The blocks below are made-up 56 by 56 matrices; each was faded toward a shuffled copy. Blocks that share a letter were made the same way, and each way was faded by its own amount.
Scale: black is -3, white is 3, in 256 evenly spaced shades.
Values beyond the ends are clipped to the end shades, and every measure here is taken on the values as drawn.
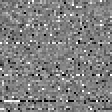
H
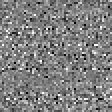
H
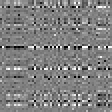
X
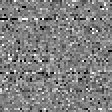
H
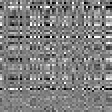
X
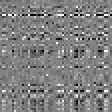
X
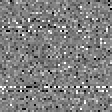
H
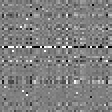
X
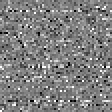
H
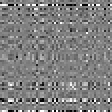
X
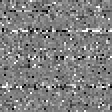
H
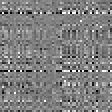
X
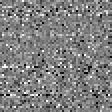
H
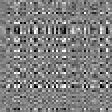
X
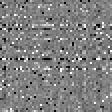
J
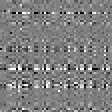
X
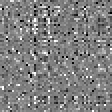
J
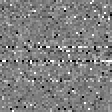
H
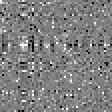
J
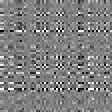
X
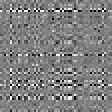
X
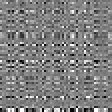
X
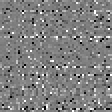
J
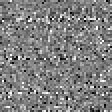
H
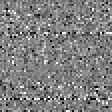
H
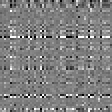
X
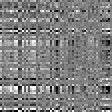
X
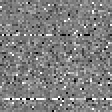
H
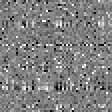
J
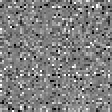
J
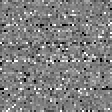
H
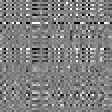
X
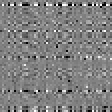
X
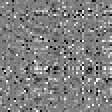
J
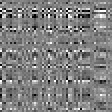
X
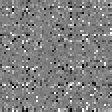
J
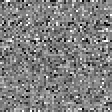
H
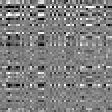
X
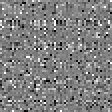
J
